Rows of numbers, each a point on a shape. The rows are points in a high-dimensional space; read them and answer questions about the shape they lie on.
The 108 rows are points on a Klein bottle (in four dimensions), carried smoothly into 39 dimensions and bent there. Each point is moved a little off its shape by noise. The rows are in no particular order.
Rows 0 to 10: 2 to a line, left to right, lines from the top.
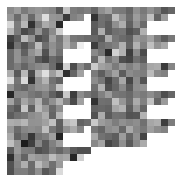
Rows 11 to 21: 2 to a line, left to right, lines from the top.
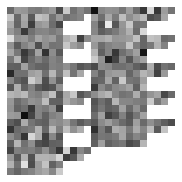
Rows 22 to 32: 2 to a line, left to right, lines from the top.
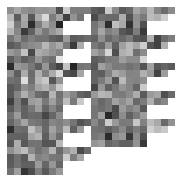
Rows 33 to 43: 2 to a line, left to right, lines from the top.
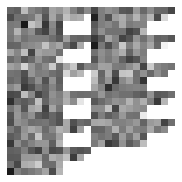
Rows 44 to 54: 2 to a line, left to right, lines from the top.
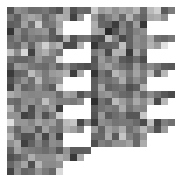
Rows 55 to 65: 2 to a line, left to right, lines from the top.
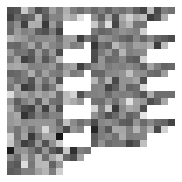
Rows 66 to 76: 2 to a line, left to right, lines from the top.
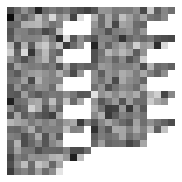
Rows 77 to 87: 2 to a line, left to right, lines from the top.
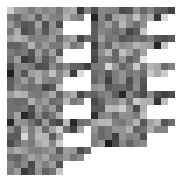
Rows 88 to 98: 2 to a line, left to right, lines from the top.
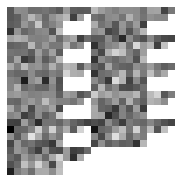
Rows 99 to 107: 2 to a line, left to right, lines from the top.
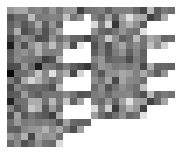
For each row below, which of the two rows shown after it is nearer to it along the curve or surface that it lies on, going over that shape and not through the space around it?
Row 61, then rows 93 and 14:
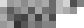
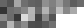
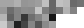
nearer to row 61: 14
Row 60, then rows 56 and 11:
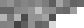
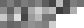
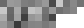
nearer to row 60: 56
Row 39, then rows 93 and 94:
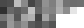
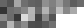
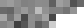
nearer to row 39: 93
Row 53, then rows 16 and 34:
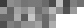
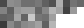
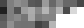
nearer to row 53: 16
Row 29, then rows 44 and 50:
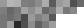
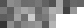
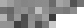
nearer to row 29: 50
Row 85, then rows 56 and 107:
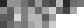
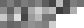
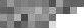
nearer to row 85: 56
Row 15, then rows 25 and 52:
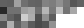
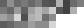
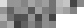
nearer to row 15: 52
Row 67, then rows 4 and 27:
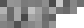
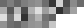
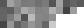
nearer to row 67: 27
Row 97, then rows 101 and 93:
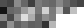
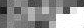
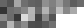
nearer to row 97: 93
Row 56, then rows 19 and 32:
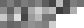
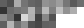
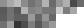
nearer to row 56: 32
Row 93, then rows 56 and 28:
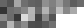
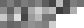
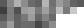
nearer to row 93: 28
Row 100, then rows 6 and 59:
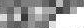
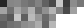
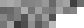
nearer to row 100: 59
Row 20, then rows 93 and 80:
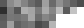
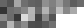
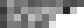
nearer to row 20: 80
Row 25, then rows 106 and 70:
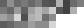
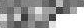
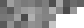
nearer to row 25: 106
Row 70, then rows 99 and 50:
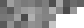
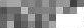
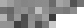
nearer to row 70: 50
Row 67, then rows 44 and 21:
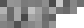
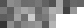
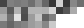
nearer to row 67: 44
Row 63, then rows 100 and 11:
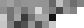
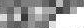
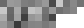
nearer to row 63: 100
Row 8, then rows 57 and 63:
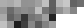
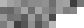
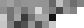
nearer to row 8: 63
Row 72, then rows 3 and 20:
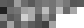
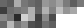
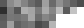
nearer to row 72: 3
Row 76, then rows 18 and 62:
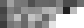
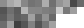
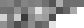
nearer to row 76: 62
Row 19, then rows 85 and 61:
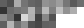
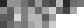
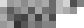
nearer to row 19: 61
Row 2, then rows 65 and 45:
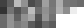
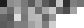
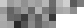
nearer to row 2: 45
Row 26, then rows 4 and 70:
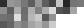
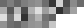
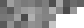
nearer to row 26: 4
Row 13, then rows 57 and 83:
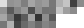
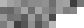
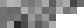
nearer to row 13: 57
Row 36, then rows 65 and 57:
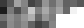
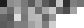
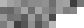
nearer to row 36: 57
